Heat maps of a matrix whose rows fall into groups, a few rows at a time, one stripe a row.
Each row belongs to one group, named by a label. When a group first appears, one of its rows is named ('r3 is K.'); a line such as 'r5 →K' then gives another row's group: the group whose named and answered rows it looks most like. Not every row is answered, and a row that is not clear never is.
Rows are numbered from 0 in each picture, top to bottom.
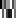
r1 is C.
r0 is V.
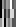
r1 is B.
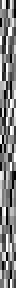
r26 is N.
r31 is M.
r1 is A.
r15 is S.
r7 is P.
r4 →P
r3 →A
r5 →N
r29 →N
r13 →N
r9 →C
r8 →P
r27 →P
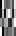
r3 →S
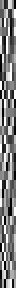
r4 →P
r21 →S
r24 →B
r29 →B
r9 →S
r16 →P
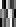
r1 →A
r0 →P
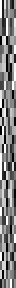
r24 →N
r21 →A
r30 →S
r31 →V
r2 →N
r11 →S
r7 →C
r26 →C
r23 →S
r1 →S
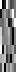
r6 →C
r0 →P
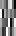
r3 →N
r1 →S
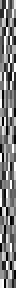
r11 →S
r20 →V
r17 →S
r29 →N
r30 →A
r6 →M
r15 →A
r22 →P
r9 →M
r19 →N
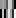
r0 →A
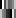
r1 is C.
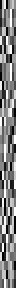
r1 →V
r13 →S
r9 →S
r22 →B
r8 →V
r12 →A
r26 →N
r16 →M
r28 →P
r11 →B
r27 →B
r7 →V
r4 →P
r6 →C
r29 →A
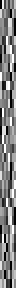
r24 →A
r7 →M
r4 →N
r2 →A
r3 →A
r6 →B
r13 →V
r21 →B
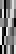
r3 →P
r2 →A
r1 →B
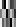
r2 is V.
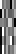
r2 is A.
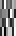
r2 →N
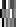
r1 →V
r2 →S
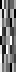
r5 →P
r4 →V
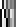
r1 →B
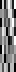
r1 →A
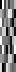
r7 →P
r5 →C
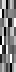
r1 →S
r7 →C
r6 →V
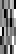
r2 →C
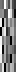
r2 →S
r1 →A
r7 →B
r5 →S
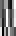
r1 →N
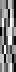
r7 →A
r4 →A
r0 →A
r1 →M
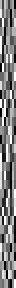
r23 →C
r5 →S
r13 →B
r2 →C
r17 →P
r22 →N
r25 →A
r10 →V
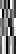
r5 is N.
